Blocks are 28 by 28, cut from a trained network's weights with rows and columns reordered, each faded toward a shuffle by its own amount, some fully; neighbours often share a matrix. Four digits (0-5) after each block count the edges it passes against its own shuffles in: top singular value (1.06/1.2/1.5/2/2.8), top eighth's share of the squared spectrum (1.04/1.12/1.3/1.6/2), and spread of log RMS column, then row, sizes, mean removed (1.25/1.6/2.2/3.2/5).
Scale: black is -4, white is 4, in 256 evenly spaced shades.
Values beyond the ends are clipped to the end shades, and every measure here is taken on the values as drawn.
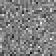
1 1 0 0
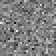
0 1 0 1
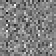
3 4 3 1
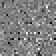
2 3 0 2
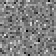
0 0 0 0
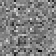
2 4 2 0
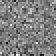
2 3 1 1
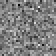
0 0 0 0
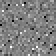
0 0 0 0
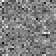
2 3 1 0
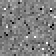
1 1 0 0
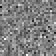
0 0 0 0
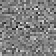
2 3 0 2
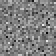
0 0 1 0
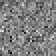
2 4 0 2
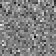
0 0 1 0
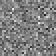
2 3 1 1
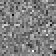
1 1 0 0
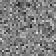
0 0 0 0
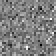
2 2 0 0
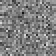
2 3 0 1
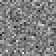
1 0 0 0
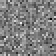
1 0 0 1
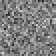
2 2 0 0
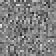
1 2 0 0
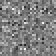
2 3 0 2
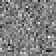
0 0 0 0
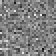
2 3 1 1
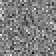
0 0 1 0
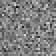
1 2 0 0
